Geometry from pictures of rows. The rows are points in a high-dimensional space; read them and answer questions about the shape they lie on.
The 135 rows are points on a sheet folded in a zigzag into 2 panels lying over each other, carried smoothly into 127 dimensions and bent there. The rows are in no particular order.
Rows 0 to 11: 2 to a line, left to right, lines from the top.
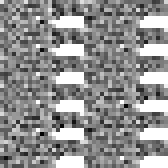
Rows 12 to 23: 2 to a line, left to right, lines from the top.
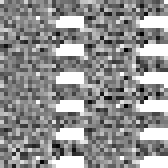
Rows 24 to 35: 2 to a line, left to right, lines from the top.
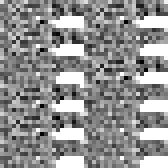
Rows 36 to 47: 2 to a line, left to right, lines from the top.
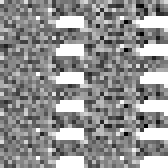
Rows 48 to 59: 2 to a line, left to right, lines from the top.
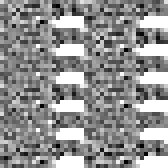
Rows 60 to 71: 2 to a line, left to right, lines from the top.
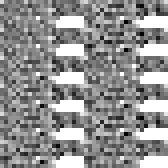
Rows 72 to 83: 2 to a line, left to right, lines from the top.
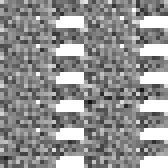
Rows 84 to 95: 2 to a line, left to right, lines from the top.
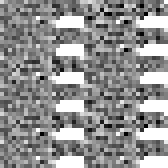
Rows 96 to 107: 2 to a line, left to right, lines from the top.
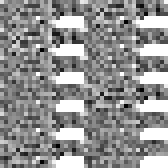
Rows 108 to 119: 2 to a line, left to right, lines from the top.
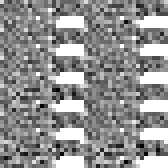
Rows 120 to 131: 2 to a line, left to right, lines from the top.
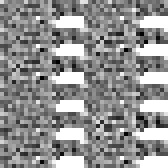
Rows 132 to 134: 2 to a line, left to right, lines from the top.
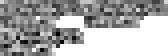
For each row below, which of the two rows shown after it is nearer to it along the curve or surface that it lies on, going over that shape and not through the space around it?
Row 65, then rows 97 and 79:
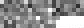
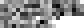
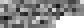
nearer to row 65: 97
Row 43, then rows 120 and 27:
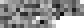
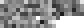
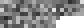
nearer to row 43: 120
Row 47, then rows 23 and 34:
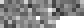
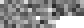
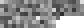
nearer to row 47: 34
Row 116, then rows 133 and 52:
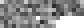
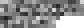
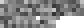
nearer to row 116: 52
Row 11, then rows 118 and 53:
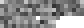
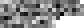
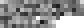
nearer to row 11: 53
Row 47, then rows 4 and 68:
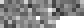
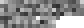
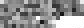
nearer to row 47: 68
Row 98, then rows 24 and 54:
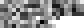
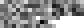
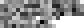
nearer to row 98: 54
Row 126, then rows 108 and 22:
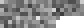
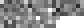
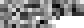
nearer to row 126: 108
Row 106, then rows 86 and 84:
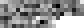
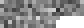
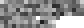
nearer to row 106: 84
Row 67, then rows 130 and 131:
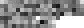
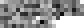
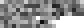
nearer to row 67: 131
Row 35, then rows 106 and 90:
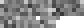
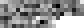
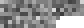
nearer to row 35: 90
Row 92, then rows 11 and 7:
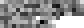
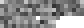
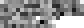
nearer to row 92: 11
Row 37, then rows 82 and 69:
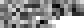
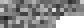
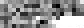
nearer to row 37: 69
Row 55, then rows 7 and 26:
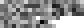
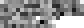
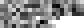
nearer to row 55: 26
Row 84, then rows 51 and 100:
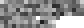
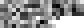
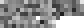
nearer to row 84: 51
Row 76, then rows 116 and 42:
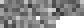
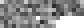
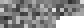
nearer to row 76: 42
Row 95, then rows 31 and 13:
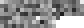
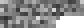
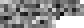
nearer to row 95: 13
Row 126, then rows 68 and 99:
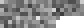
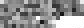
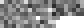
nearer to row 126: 68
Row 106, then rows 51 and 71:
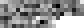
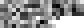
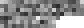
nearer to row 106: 71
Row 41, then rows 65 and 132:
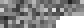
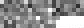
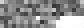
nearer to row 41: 132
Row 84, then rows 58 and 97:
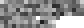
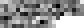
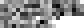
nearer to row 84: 58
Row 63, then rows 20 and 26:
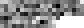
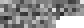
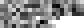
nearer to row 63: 26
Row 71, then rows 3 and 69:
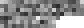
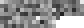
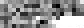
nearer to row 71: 69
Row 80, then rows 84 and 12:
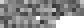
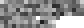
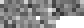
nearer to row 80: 84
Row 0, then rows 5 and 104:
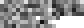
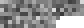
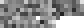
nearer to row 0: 104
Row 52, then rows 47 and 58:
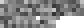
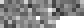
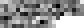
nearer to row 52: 58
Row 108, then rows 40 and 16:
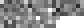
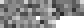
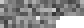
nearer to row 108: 40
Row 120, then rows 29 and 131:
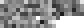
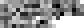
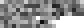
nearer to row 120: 29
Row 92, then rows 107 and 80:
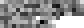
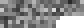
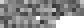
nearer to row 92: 80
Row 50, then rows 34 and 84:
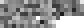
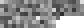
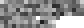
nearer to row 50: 34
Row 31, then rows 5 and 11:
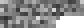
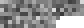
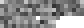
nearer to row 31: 11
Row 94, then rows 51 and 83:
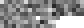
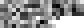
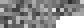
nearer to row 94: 51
